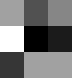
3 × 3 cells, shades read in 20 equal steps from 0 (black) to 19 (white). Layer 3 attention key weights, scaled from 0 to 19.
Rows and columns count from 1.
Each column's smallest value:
4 0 2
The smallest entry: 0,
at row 2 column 2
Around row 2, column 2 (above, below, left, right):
6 12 19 2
